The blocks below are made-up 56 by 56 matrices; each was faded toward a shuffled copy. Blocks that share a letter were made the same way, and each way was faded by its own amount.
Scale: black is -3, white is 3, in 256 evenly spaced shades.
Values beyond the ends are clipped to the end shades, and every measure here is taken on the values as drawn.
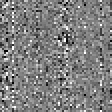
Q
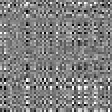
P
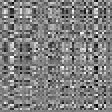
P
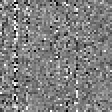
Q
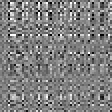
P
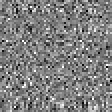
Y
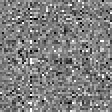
Y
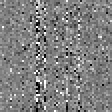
Q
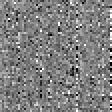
Q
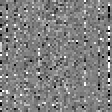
Q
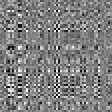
P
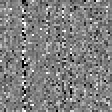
Q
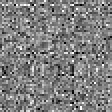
Y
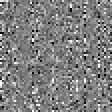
Q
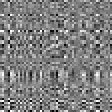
P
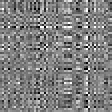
P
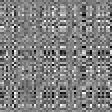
P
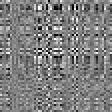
P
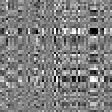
P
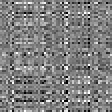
P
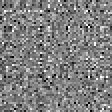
Y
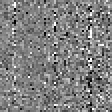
Q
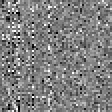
Q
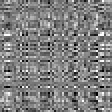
P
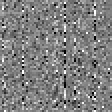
Q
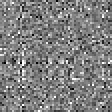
Y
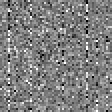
Q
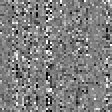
Q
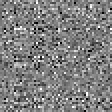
Y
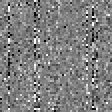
Q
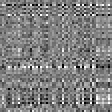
P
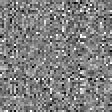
Y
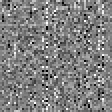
Q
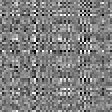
P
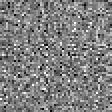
Y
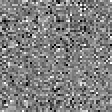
Y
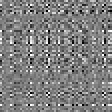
P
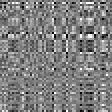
P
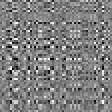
P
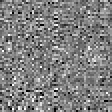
Y
